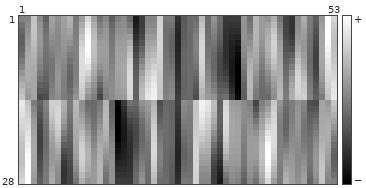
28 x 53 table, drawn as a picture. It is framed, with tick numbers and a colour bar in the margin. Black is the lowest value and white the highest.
Symmetry: a half turn. Grain: streaks running down. Slope: none.
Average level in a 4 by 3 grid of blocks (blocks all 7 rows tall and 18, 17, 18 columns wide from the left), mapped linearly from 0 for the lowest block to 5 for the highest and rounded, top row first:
5 0 3
4 3 3
3 3 4
3 0 5
